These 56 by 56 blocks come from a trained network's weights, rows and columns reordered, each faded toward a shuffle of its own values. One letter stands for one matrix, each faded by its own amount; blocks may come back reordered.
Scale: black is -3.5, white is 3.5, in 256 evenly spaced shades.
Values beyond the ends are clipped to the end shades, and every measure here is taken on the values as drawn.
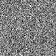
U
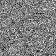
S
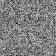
S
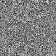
U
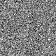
S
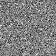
S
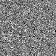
U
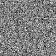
S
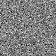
S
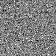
S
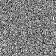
U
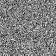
S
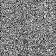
U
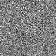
U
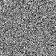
U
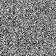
S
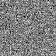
S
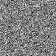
U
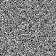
S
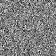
U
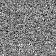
S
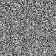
U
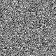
S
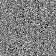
S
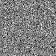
U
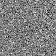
S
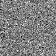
S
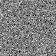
S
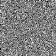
U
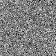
S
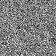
U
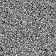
S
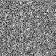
U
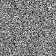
S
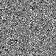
U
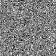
U
